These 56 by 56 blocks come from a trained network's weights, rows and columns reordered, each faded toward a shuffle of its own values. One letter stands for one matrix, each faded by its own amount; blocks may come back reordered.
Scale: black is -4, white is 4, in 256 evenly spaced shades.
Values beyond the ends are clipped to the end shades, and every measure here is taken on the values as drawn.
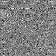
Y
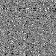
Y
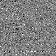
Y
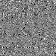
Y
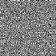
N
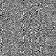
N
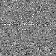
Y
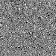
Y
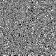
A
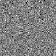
N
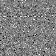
A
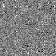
N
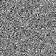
Y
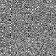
N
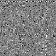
A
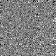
N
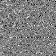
Y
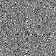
A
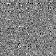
N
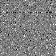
A
